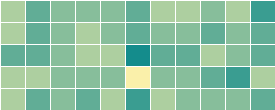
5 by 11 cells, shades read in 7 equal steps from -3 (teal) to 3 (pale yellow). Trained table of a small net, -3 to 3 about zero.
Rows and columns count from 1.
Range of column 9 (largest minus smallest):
2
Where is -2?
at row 1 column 11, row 4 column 10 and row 5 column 6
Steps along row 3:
same up up same down up same up down down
